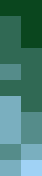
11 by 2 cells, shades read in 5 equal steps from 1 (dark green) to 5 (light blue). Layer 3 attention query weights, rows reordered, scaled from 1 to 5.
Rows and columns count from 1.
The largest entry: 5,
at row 11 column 2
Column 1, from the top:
1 2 2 2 3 2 4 4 4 3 4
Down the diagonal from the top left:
1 1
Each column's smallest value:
1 1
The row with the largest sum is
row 11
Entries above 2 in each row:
0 0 0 0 1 0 1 2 2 2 2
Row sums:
2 3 3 4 5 4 6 7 7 7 9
